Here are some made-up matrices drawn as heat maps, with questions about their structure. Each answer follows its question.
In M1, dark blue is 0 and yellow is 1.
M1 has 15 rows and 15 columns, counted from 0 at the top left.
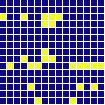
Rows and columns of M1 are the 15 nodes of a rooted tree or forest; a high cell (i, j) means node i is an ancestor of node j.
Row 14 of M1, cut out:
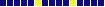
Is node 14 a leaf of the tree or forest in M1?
no
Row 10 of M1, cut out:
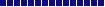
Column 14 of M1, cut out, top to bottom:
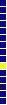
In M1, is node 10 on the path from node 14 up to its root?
no
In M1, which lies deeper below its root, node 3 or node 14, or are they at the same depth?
node 3
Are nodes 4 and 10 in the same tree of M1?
yes
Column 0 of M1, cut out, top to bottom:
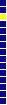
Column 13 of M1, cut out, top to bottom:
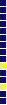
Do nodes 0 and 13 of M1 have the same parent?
no
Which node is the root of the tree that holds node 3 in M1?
2
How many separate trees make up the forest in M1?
2
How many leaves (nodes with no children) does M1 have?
8
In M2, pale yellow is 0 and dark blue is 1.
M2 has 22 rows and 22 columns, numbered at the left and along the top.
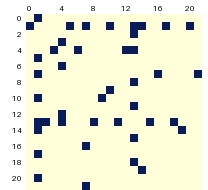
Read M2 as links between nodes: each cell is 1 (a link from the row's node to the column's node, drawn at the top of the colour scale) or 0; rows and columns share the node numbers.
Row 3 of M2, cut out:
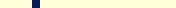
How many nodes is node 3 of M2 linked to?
1
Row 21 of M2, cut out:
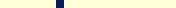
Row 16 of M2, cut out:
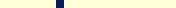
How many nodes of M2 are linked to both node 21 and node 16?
1
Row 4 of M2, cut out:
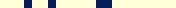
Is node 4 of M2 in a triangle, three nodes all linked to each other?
no
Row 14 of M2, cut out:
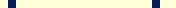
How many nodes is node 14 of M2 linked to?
2
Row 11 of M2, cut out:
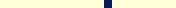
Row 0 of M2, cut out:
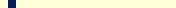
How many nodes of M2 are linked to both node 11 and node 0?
0
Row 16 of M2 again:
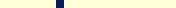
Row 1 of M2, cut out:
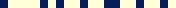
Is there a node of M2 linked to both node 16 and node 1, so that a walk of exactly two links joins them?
yes
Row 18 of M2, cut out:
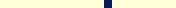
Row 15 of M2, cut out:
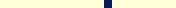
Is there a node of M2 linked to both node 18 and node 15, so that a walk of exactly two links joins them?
yes
